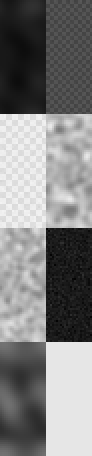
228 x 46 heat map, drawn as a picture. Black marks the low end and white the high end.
The table splits into 4 rows of 2 panels. Panel 1,1: very low, smooth, faint in contrast. Panel 1,2: low, checkered, faint in contrast. Panel 2,1: very high, checkered, faint in contrast. Panel 2,2: high, blotchy. Panel 3,1: high, blotchy. Panel 3,2: very low, fine-grained, faint in contrast. Panel 4,1: low, smooth. Panel 4,2: very high, flat.
